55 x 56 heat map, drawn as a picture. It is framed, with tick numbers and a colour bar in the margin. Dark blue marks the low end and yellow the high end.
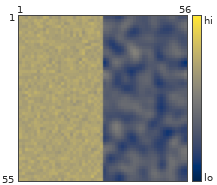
It is made of 1 by 2 panels. Panel 1,1: high, fine-grained, faint in contrast. Panel 1,2: low, blotchy.
